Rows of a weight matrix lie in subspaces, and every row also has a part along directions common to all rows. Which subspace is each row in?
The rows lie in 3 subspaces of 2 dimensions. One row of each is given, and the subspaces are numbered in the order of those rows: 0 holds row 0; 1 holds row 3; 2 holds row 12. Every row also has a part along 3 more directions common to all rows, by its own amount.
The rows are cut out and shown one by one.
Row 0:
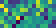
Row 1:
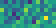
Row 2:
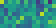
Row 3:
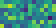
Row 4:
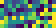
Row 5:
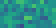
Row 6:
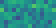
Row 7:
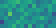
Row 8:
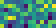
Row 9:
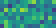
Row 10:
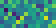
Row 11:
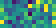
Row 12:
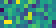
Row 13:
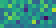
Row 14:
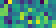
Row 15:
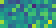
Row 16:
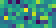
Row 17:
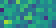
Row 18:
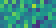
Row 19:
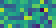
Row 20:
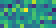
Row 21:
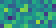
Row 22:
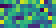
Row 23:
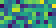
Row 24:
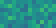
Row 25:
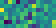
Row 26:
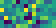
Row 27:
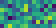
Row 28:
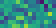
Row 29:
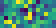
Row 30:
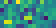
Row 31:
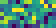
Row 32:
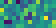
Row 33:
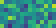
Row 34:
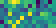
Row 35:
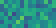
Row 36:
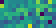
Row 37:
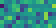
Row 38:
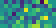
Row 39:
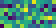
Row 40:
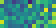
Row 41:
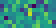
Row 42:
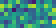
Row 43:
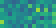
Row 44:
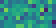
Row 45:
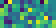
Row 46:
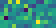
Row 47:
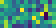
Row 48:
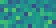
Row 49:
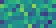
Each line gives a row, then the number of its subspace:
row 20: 1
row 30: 2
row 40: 0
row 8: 1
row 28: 1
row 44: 0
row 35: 0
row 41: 2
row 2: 0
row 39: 1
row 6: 0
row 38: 1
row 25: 2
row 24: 1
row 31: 1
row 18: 2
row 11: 0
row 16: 2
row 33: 1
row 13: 1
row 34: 0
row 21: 1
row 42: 1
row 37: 1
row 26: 2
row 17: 2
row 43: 0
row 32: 2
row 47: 0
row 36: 0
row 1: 1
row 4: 0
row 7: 0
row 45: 2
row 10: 0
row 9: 1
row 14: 2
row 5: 2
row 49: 0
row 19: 1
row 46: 2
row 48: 0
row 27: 1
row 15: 0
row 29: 2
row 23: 1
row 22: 1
